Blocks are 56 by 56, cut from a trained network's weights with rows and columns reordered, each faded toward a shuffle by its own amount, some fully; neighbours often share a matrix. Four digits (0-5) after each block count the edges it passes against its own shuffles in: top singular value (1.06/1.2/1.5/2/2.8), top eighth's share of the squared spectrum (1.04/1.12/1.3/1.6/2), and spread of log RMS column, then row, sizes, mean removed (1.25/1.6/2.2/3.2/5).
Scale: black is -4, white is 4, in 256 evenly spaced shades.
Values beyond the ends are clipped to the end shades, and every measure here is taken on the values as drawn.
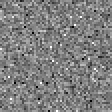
0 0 0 0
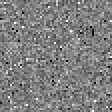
0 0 0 0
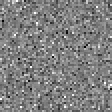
0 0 0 0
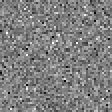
0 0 0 0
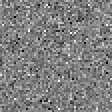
2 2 0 1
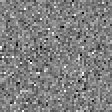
0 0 0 0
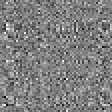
4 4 2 3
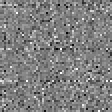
3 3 0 2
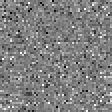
2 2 0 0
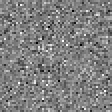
2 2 0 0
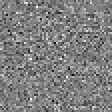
3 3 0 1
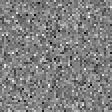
1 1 0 0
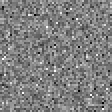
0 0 1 0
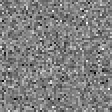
2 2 1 1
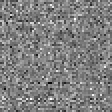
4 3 2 2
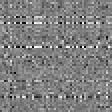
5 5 1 3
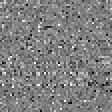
3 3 0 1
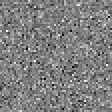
1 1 0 0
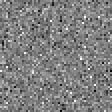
1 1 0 0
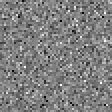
0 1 0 0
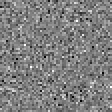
2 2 0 1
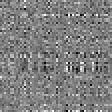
4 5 3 3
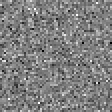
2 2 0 0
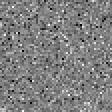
1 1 0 0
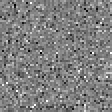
2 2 0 0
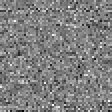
3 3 0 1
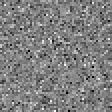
1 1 0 0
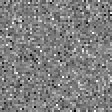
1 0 0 0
